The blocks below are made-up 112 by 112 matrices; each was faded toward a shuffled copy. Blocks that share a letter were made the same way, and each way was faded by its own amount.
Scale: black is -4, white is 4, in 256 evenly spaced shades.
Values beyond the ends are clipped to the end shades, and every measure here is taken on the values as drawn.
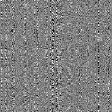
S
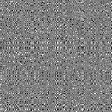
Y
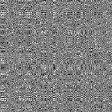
Y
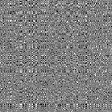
Y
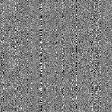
S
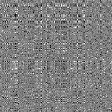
Y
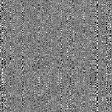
S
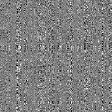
S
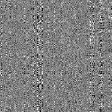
S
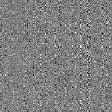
S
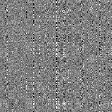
S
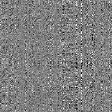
S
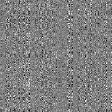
S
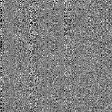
S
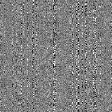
S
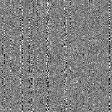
S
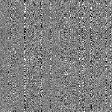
S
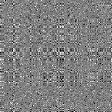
Y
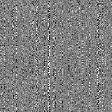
S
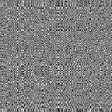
Y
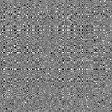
Y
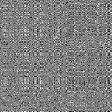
Y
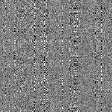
S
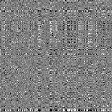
Y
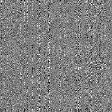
S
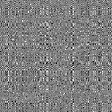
Y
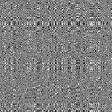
Y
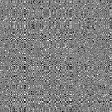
Y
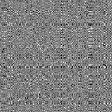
Y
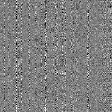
S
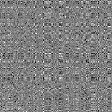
Y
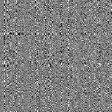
S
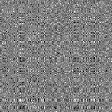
Y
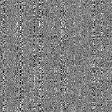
S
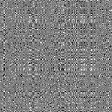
Y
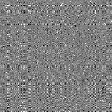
Y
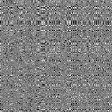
Y
